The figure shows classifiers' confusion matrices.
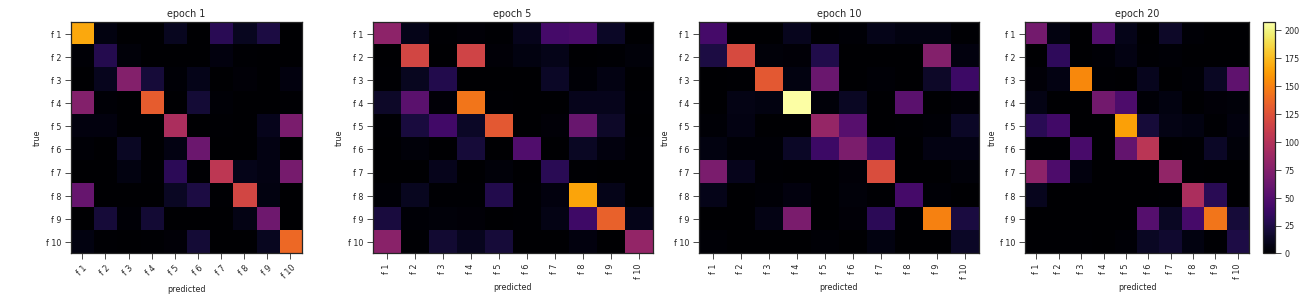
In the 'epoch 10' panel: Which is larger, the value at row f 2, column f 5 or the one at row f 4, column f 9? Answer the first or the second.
the first
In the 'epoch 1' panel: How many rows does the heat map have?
10
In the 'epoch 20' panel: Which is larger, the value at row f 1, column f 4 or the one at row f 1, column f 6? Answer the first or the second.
the first
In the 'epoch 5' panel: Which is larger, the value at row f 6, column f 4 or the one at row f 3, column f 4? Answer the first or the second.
the first
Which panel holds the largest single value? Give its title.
epoch 10
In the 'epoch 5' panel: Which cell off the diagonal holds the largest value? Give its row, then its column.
f 2, f 4
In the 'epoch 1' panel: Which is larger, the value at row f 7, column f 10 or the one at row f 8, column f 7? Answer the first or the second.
the first
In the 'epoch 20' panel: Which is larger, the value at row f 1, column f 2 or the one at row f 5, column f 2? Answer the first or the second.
the second
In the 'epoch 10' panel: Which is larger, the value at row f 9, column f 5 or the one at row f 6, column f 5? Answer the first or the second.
the second
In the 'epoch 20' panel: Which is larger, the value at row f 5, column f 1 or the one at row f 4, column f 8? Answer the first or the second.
the first
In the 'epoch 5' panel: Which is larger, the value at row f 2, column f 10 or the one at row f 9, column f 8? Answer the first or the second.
the second
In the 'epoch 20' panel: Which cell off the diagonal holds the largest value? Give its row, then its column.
f 7, f 1
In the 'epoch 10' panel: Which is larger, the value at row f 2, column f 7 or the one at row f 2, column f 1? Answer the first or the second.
the second
